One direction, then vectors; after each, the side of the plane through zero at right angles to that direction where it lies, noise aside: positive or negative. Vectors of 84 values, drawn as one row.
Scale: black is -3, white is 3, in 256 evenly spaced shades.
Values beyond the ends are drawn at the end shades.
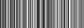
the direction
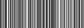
positive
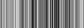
negative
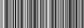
negative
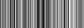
positive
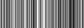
negative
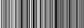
negative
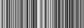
negative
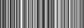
positive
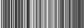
negative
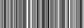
positive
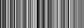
positive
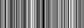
positive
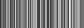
positive
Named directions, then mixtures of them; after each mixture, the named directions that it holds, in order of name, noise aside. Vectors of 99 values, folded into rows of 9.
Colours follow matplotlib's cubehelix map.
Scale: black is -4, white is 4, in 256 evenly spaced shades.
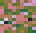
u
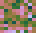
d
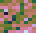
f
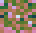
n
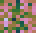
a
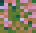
a, n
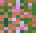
a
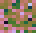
d, u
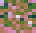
n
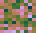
d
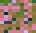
f, u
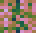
a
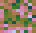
d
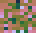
a, d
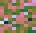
u
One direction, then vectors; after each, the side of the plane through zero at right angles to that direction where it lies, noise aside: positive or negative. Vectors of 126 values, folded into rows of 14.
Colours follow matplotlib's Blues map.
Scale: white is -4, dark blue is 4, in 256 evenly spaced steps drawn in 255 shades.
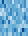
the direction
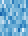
negative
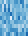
positive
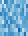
negative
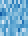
negative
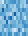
negative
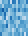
negative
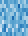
negative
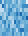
positive
